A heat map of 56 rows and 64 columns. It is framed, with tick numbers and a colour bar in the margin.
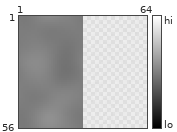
It is made of 1 by 2 panels. Panel 1,1: middling, smooth, faint in contrast. Panel 1,2: very high, checkered, faint in contrast.
